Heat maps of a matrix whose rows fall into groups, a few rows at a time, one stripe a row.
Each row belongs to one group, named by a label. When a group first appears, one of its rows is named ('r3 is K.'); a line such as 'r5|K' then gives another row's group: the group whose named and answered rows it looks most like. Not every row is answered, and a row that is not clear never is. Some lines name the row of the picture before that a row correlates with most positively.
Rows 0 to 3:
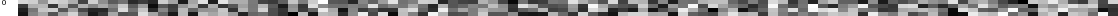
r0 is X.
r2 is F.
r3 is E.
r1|F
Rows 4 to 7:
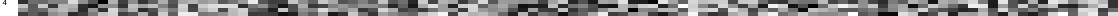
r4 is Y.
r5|E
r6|Y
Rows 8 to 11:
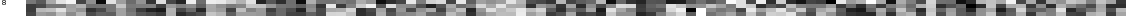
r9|Y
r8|E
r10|Y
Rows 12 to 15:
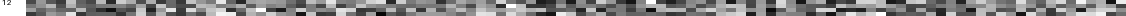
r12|F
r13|E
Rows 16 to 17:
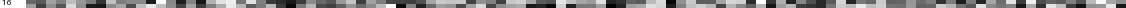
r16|E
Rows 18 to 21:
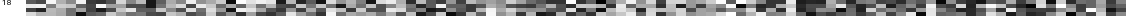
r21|X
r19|X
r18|Y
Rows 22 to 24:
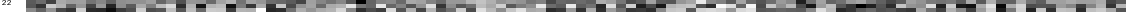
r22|F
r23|Y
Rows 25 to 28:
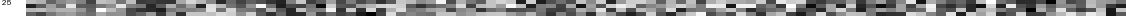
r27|X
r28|F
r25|X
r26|Y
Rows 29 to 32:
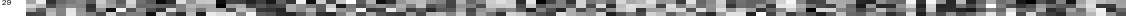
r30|X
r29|X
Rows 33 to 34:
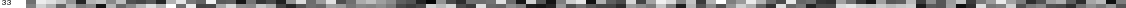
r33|X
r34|E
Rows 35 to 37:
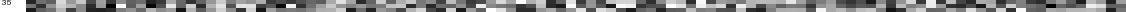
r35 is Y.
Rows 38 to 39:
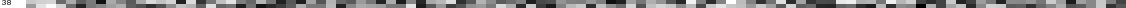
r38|E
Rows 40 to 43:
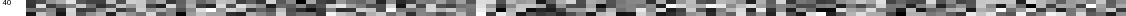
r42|E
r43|F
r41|Y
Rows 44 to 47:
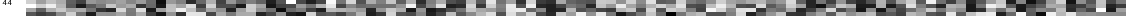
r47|F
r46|Y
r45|X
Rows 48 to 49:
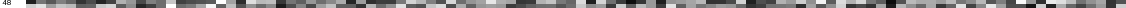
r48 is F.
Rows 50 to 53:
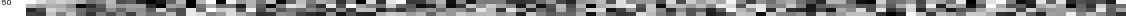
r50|X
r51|X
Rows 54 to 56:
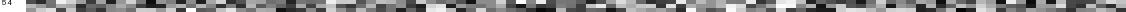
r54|Y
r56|E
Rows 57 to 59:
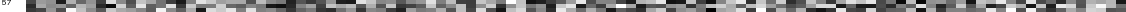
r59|E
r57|E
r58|Y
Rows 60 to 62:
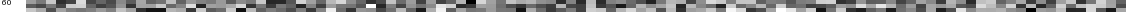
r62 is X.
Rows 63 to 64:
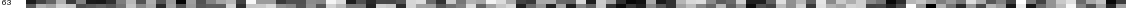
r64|F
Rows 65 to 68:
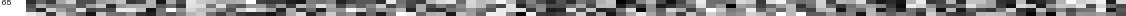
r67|Y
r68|X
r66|F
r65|F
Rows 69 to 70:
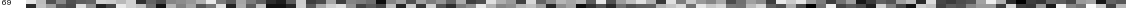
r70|Y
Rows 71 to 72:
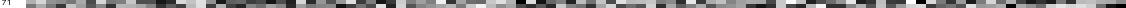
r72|F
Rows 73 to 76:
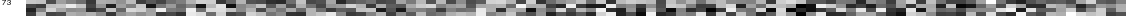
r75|E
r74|Y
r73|X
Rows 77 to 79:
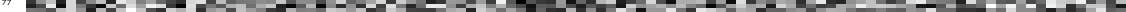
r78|E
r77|F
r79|Y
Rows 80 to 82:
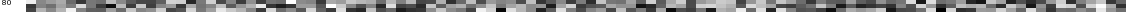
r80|X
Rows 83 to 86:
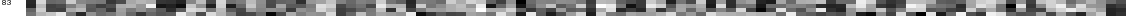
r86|X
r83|F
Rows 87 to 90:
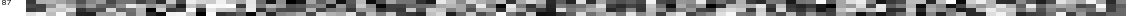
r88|E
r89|E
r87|F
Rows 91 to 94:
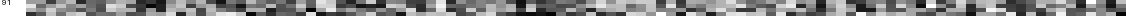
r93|X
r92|X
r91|X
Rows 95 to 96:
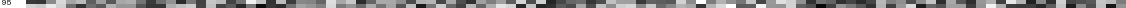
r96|X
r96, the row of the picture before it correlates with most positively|93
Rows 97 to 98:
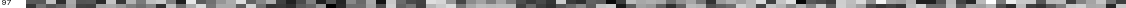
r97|E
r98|F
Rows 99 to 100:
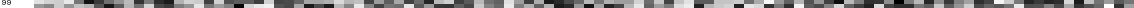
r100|Y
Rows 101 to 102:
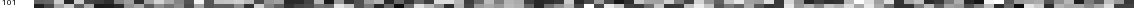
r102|F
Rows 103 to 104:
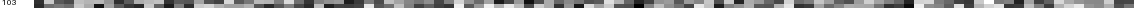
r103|F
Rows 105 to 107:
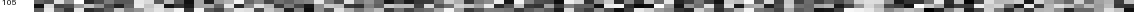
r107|E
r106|F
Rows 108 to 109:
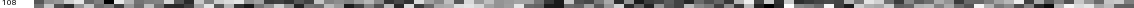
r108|E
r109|F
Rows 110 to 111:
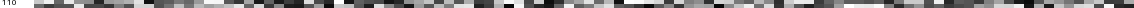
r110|X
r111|E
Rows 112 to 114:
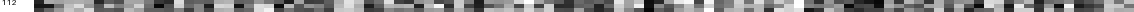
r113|Y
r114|Y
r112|Y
